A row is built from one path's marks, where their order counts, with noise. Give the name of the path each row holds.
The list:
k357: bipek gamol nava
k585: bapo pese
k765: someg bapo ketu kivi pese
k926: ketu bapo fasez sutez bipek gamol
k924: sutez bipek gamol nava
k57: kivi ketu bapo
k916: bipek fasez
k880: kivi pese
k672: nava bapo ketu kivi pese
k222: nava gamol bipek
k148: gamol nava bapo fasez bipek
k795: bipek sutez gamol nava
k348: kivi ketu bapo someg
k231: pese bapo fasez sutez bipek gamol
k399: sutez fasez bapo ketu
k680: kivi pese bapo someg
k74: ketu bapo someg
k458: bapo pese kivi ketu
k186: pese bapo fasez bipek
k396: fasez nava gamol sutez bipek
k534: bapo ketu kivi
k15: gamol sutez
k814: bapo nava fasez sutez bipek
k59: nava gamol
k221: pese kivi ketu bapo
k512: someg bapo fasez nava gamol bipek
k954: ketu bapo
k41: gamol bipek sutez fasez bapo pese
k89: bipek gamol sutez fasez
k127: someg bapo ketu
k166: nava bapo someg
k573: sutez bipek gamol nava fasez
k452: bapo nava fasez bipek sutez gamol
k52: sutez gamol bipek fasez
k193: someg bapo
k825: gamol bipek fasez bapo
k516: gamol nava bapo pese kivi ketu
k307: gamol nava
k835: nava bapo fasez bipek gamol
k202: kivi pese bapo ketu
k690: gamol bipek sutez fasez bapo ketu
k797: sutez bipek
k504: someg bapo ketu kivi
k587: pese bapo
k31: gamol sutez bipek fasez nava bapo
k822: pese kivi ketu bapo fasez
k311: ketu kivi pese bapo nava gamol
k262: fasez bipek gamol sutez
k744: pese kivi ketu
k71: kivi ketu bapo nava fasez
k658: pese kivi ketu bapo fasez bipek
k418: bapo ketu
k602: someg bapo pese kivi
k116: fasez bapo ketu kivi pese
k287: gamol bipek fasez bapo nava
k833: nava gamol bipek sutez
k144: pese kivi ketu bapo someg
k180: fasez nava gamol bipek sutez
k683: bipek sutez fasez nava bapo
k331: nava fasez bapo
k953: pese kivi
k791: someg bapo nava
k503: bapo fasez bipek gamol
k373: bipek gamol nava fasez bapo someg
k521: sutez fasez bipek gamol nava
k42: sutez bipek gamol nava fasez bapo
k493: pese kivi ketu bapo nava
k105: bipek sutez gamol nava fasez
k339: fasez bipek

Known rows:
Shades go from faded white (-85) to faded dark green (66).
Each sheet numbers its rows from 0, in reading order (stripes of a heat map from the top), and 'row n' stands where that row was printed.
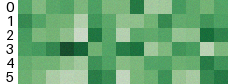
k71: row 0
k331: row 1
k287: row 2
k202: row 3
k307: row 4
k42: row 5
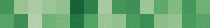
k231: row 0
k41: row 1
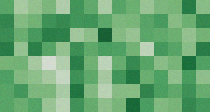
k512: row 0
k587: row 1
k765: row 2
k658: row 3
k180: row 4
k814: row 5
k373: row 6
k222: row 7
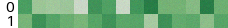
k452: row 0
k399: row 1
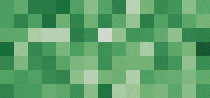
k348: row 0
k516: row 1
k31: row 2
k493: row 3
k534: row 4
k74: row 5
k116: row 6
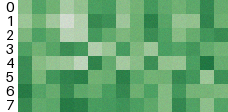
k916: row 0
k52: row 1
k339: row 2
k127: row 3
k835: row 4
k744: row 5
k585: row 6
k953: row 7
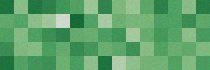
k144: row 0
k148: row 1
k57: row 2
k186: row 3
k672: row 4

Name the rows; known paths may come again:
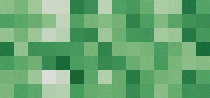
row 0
k573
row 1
k59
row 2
k924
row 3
k221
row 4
k880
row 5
k396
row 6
k339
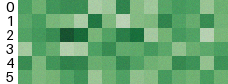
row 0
k504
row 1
k373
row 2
k202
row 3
k797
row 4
k744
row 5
k193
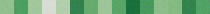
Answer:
k262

